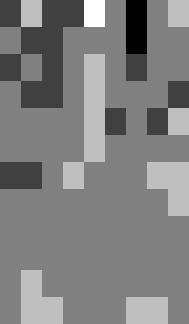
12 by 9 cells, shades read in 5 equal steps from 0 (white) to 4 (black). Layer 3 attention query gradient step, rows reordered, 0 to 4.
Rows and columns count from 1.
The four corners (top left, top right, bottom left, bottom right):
3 1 2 2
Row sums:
19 22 20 20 18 17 17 17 18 18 17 14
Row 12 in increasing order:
1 1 1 1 2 2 2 2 2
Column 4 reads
3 2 2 2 2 2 1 2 2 2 2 2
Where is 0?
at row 1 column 5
